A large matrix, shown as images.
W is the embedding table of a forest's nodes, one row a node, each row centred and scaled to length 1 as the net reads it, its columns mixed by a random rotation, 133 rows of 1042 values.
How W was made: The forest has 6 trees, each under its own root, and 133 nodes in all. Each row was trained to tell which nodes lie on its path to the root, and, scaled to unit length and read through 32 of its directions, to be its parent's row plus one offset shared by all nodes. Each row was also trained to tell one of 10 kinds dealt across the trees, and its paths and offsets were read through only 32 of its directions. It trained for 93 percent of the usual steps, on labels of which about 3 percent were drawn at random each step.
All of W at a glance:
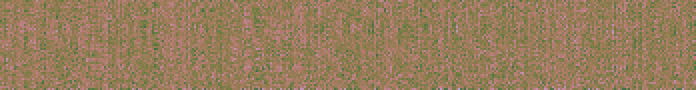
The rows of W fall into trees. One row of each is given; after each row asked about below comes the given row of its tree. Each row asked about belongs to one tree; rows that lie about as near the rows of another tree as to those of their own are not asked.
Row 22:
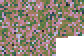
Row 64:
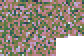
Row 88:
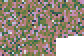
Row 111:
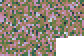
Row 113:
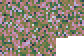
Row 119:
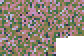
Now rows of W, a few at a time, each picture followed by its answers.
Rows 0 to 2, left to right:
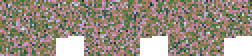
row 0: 64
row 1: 22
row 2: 88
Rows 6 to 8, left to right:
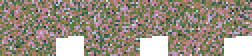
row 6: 119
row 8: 64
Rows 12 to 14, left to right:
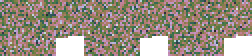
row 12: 64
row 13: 111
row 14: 22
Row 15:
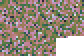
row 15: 88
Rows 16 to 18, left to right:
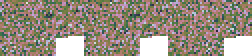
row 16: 64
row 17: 64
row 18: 119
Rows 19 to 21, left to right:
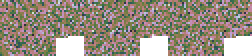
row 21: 111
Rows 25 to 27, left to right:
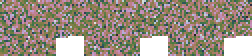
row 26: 119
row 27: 111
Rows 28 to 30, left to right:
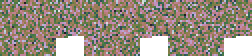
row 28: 88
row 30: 111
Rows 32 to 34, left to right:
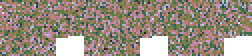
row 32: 119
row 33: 111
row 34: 64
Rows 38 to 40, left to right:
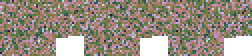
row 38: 64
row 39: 22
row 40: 64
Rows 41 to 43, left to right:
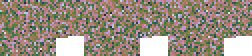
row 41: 64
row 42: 111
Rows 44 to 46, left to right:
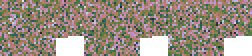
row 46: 88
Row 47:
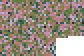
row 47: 119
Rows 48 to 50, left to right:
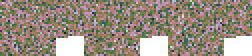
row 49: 119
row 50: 119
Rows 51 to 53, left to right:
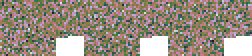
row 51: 88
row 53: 111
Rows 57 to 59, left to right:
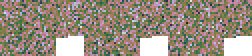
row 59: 119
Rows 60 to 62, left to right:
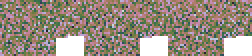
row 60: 22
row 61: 111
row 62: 111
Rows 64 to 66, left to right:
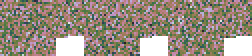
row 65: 119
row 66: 119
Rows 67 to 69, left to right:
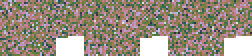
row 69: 111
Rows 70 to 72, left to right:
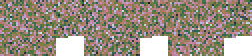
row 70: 119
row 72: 64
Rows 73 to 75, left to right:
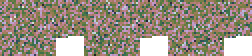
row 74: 119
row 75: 88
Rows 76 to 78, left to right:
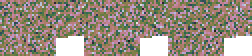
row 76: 113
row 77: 113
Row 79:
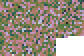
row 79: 64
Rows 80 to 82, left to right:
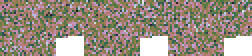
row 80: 64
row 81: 119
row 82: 113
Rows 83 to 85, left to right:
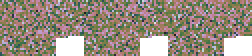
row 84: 64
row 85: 119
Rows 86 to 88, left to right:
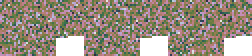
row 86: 111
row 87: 119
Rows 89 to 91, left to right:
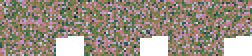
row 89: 111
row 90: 64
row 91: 113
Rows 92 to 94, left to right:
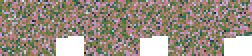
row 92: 88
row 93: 88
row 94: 111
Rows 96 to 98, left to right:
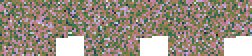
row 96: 119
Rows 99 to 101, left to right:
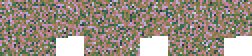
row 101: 119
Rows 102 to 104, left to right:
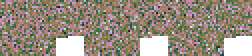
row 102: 119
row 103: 111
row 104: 111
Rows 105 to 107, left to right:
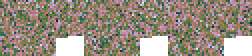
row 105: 88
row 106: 119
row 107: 119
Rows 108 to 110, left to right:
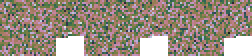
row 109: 22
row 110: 111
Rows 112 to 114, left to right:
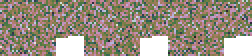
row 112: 64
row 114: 119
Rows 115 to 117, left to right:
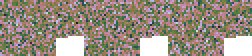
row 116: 88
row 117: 113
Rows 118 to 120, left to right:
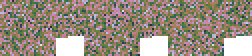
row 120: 111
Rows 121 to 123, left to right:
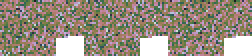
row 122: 64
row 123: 111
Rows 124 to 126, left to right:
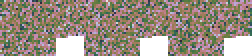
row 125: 111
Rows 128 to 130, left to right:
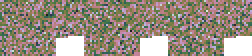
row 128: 64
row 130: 119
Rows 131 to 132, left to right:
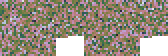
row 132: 119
